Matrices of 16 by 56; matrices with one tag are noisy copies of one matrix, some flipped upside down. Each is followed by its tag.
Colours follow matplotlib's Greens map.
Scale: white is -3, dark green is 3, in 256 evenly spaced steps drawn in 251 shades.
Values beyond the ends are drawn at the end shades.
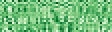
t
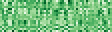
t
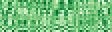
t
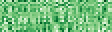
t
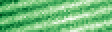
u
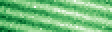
u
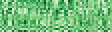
t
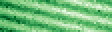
u
